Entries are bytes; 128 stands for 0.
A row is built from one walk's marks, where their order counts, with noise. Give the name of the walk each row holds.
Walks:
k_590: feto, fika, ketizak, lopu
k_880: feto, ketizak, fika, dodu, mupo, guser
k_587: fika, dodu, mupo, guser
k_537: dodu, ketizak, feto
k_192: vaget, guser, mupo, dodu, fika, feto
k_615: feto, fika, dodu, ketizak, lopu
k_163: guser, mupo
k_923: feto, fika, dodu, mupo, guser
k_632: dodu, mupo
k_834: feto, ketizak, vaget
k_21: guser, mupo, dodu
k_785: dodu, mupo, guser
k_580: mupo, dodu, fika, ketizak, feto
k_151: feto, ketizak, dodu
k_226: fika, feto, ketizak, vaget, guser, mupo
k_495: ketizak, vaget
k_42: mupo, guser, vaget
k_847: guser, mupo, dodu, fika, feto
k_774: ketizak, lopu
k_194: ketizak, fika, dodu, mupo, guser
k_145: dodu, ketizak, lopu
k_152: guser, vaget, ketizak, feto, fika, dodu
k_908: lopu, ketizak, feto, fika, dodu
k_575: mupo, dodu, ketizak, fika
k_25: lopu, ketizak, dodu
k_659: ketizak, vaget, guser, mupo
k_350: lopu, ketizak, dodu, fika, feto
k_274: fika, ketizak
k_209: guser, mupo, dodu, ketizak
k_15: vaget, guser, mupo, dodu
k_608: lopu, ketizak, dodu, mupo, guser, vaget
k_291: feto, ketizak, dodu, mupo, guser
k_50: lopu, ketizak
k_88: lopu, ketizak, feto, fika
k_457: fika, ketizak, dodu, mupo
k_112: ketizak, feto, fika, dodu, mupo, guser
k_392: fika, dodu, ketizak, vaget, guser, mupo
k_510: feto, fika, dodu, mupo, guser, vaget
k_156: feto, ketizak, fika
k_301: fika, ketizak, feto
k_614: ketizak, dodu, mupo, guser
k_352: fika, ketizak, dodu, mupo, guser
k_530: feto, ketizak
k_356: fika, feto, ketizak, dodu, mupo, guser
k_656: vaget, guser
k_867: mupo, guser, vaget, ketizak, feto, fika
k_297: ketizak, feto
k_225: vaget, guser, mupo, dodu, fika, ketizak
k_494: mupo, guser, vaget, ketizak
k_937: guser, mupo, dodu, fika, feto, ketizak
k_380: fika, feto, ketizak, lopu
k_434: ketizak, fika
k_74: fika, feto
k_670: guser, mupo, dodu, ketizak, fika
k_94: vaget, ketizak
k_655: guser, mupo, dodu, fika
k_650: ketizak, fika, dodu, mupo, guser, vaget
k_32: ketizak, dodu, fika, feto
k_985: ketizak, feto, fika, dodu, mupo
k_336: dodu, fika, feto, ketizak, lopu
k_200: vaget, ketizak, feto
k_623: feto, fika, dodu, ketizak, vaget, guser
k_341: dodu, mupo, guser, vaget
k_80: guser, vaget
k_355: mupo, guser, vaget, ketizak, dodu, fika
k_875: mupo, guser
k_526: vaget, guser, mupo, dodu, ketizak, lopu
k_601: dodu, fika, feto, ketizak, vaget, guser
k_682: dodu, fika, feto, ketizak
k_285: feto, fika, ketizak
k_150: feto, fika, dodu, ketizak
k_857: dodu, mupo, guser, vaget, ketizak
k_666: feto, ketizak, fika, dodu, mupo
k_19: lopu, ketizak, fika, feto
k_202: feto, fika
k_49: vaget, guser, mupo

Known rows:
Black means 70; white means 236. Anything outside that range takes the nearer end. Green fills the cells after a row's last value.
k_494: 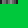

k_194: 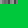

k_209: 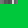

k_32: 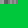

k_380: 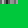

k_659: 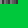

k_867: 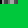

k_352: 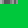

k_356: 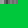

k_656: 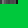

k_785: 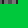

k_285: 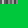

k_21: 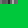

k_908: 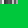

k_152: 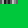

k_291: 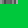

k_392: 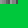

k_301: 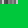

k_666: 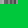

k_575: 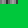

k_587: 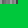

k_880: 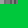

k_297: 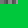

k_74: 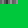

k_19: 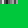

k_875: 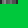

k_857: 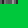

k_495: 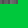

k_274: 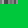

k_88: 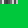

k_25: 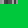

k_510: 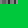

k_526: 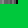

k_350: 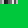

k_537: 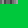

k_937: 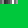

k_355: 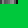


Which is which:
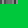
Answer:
k_202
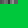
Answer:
k_163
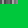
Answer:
k_682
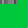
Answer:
k_434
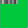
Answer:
k_156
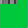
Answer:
k_650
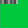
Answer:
k_530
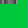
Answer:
k_834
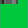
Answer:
k_632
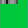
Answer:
k_580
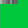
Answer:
k_112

